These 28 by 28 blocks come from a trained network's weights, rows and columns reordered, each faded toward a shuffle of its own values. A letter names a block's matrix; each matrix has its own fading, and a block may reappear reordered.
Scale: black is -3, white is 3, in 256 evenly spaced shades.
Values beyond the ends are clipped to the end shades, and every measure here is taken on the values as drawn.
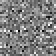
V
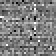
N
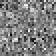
V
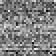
N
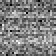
N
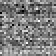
N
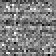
N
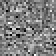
V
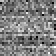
N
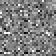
V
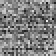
N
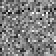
V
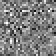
V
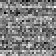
N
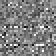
V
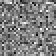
V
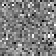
V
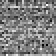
N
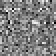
V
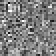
V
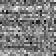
N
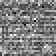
N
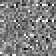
V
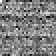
N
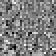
V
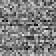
N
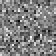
V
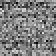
N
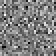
V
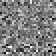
V
